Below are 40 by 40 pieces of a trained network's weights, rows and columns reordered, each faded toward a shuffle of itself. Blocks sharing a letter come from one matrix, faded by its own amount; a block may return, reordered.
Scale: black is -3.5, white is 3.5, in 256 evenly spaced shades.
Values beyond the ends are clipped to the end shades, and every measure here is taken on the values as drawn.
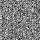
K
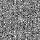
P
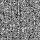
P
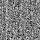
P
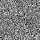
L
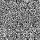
L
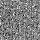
P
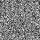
L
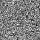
L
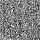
P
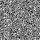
P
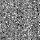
P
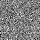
L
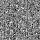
P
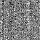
K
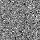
L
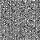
K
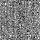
P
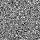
L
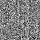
P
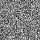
L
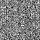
K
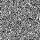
L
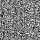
P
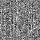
K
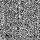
P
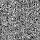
P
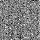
P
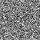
L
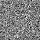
L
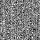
K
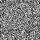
L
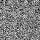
L
